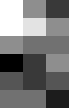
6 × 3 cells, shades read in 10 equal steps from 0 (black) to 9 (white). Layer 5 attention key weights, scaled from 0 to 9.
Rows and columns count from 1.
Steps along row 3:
down same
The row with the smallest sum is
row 4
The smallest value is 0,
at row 4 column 1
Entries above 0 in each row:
3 3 3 2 3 3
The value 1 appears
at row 6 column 3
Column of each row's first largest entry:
1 1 1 3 1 1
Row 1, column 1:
9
